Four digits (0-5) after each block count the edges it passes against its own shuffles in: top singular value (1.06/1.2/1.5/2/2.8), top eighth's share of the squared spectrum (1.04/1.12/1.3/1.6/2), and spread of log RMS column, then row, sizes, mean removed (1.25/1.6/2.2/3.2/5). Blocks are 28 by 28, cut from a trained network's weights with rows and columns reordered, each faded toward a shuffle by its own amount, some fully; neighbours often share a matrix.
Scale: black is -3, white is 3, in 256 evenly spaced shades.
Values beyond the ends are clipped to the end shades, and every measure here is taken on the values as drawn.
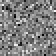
0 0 0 0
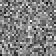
2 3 1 0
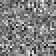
2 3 0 0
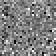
2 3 1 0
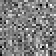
3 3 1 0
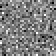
0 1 0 0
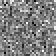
0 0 0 0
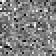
1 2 0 1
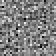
2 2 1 0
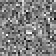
3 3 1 0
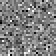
0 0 0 0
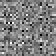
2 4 2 2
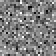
0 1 0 0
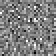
2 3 1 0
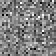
2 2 1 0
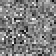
2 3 0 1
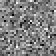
0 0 0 0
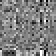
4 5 2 2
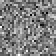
1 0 0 0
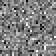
0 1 0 0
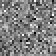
1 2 0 0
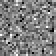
0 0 1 0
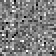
1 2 1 0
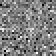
1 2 0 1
